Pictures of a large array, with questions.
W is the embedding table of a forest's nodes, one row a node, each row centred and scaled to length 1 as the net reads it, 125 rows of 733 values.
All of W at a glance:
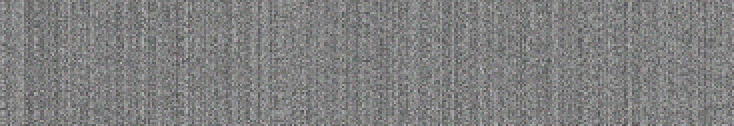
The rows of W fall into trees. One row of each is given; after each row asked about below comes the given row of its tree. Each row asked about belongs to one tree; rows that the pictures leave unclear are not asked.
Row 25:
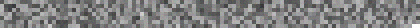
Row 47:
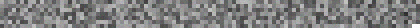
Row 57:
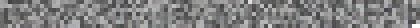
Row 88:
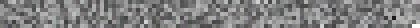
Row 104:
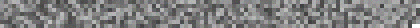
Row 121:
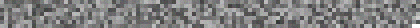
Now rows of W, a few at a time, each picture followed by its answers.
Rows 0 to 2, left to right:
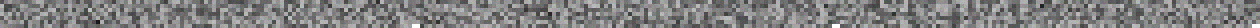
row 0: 25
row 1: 57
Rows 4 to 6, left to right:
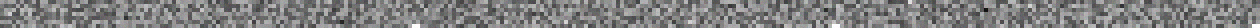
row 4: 47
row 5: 121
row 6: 25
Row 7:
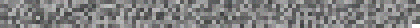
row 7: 47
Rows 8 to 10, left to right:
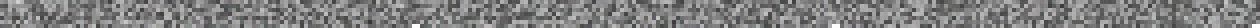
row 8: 47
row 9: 47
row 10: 57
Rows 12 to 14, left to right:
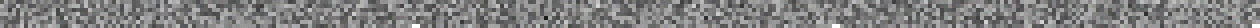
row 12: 25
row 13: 25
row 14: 104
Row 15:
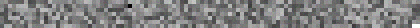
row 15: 57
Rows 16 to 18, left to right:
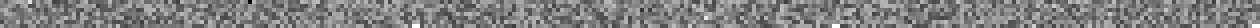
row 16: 104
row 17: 121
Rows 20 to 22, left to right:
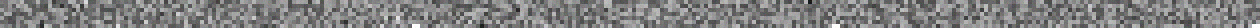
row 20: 104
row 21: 121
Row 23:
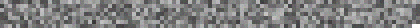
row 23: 57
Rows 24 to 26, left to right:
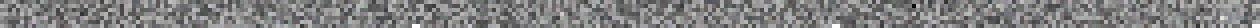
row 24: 25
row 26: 104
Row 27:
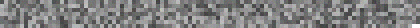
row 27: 25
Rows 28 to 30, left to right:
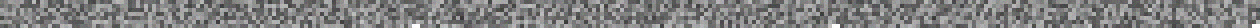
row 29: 47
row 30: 57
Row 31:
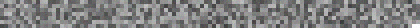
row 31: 47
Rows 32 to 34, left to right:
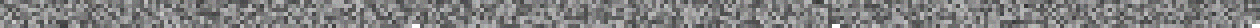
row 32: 25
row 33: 57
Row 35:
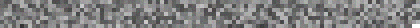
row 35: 104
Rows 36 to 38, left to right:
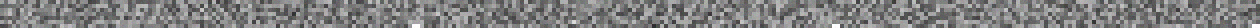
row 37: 25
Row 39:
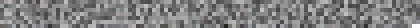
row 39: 47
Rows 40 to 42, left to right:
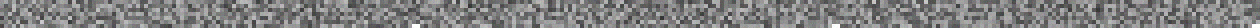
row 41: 47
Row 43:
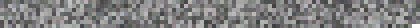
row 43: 57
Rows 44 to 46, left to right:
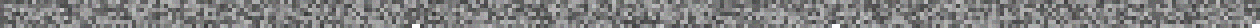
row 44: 57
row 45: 57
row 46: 47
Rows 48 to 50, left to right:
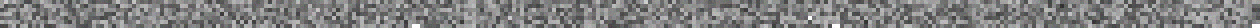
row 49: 88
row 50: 57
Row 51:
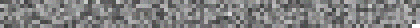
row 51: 88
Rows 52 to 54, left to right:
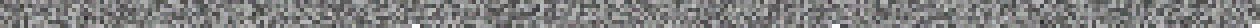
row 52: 25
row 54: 47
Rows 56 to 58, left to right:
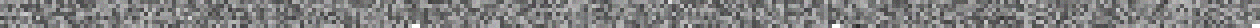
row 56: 47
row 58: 104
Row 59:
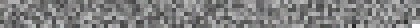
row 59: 104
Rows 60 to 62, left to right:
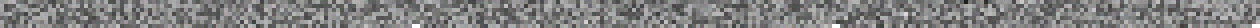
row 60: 25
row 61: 25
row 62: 104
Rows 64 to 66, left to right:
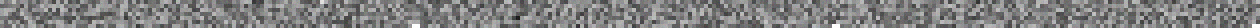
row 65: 57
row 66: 47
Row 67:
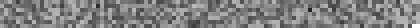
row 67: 88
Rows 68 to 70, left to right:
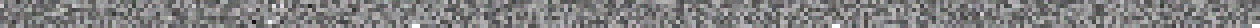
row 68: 121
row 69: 47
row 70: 25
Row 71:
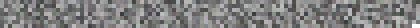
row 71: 121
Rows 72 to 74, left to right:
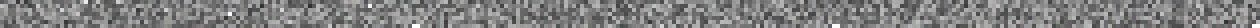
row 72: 88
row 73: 25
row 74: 57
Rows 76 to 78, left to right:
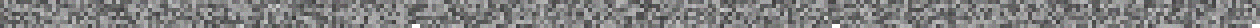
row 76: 57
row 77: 47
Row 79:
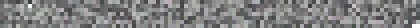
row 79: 57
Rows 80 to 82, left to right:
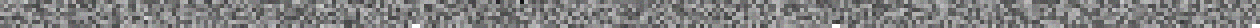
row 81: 25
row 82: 121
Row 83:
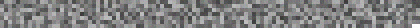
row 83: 25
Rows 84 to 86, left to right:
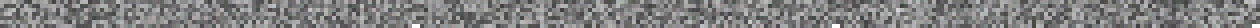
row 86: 57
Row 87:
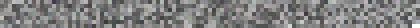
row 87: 104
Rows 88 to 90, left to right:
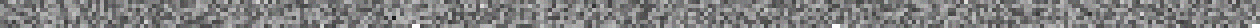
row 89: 47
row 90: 121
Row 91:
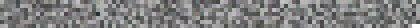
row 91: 121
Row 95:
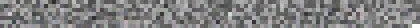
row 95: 47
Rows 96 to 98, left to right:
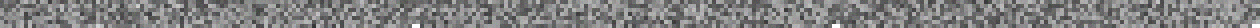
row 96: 25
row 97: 57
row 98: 104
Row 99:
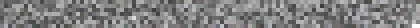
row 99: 121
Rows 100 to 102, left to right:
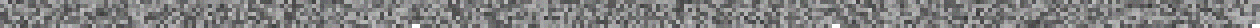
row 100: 57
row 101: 47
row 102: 88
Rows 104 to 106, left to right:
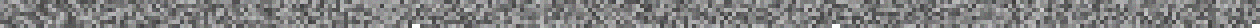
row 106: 47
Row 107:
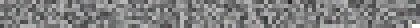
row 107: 47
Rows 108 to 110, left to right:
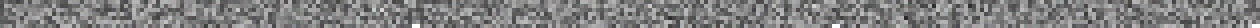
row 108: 57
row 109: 57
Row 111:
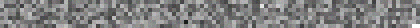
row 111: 47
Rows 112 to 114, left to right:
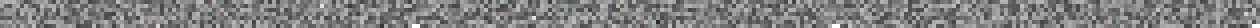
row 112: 47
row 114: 47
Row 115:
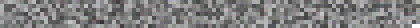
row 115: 25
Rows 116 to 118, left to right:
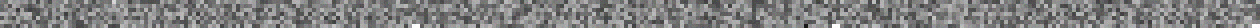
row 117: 57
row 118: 47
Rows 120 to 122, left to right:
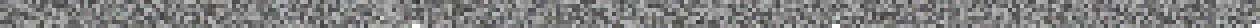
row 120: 104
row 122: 47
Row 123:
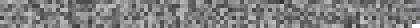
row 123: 47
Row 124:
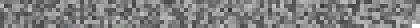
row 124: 121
